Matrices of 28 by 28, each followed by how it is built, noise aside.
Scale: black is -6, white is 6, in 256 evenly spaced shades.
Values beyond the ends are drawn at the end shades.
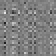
low rank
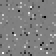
sparse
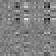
low rank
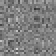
low rank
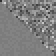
upper triangular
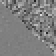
upper triangular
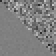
upper triangular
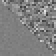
upper triangular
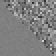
upper triangular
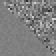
upper triangular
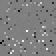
sparse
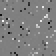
sparse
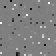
sparse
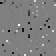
sparse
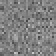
low rank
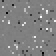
sparse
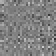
low rank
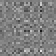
low rank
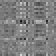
low rank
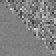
upper triangular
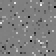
sparse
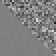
upper triangular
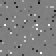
sparse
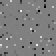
sparse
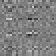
low rank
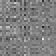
low rank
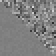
upper triangular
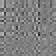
low rank
